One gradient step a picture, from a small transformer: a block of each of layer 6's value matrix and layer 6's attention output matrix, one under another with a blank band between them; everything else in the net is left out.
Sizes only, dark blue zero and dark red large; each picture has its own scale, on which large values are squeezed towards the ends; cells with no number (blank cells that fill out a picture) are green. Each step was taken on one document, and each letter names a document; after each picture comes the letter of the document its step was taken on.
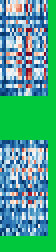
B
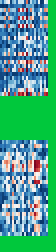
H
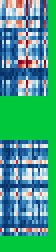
B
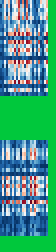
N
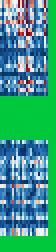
N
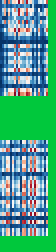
H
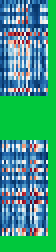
N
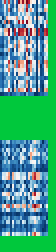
N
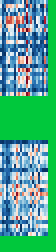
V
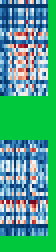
H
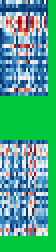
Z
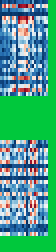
Z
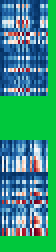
N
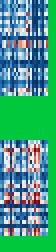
H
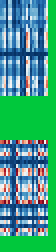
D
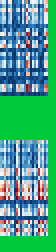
D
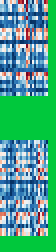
D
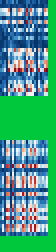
H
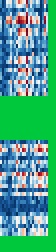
V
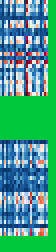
V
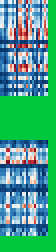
H
